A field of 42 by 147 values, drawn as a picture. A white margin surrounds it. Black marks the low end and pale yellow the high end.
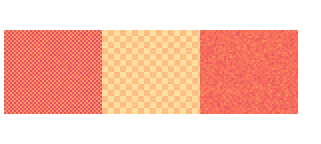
The table splits into one row of 3 panels. Panel 1,1: high, checkered. Panel 1,2: very high, checkered, faint in contrast. Panel 1,3: high, fine-grained, faint in contrast.
